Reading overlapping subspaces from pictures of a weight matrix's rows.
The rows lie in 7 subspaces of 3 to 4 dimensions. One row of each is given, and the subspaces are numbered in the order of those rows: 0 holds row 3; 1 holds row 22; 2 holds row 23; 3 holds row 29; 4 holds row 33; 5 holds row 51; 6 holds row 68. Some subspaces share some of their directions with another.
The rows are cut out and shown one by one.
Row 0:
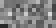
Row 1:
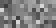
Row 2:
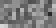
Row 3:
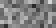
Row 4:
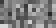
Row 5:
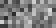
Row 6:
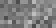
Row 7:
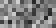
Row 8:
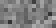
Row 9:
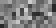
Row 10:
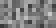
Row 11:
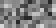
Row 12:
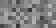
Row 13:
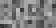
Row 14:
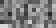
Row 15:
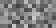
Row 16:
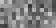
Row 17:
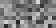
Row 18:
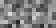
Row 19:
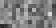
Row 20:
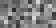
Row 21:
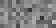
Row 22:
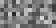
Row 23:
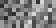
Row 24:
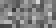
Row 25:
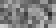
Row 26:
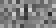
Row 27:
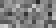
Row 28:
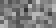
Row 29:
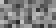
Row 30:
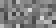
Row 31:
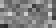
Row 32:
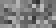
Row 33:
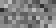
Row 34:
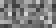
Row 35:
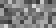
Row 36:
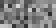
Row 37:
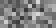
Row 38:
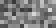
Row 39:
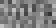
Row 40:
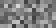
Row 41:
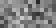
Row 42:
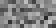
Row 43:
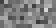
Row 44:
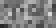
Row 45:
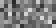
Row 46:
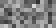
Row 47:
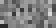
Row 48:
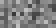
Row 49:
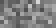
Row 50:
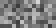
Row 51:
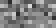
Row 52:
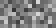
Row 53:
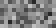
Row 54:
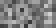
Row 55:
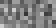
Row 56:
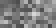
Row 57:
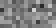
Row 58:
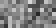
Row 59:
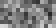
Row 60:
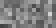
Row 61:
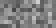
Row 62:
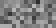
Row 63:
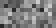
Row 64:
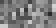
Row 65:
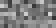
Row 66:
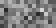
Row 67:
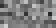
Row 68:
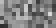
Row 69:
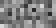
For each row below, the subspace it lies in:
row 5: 2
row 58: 0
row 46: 0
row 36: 6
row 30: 1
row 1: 4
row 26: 0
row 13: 5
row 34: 1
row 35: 0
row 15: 6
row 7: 2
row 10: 5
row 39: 0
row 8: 2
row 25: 4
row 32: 2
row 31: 5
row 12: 1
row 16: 4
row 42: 2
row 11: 4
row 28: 6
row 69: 4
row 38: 2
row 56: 2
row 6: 2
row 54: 6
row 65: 5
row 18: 3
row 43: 3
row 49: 6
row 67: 5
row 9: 3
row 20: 0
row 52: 2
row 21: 1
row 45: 1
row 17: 4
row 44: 4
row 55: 0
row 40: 6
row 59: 4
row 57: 4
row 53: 2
